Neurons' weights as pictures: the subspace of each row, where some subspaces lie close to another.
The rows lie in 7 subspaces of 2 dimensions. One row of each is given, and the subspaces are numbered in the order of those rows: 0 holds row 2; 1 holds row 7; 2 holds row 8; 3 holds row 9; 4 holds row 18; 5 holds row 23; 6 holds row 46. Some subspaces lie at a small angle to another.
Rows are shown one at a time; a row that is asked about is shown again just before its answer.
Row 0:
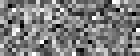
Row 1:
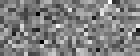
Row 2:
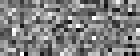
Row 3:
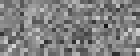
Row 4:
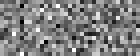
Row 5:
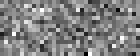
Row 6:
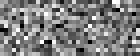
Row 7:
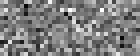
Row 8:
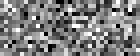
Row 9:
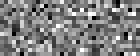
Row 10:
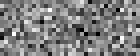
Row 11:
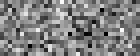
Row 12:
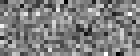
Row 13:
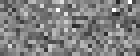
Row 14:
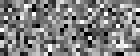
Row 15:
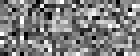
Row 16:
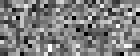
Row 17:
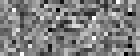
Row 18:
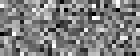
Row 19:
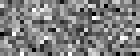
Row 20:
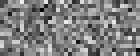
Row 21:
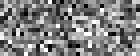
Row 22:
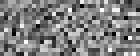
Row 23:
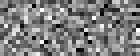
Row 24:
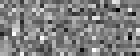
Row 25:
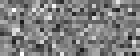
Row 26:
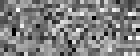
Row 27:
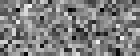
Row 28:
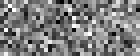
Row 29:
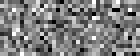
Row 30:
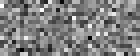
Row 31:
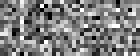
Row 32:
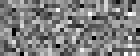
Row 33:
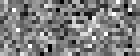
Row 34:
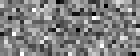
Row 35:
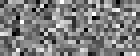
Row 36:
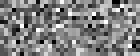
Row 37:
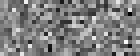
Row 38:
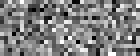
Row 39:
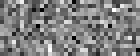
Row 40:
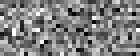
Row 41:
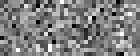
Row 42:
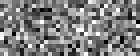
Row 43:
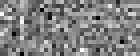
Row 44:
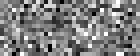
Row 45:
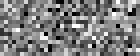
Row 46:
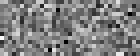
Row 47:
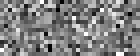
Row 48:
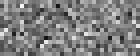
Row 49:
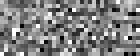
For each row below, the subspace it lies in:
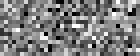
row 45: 2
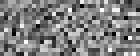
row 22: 2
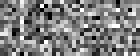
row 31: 6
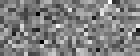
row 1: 5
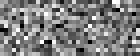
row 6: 5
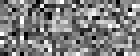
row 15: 6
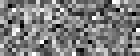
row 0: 5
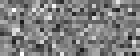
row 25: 3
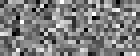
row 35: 4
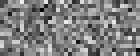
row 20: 1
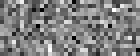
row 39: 1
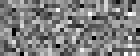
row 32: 0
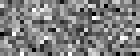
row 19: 4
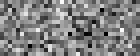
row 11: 0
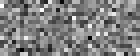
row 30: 1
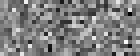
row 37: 0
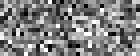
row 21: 0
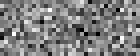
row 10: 4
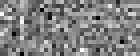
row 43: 6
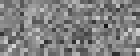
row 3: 1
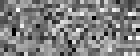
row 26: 2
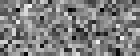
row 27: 1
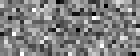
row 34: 4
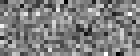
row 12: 6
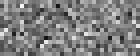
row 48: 6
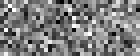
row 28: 2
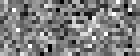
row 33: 0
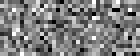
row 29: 3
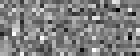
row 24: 3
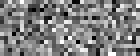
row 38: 1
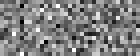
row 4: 6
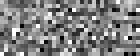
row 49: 2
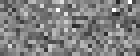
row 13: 2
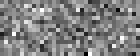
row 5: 4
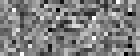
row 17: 0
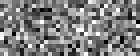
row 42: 4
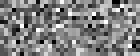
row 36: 5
